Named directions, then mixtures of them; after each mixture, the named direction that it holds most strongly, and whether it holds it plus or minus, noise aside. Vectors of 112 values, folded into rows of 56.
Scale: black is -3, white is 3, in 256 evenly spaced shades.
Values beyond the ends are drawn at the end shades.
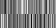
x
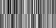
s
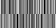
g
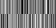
x, minus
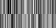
s, plus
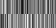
x, minus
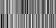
x, minus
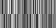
s, minus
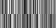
s, minus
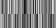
s, minus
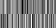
x, minus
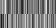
x, minus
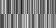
s, plus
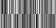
s, minus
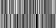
s, minus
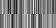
s, plus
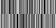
g, plus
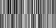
s, plus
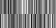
x, plus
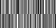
g, minus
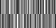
g, minus
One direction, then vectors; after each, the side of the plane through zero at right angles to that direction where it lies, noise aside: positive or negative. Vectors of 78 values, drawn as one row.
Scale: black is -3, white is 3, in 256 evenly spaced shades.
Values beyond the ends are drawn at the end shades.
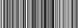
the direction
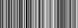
negative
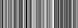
negative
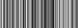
positive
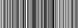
positive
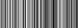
positive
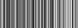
positive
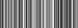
negative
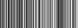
negative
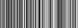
negative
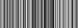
positive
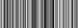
positive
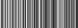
positive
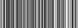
positive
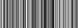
positive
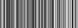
positive
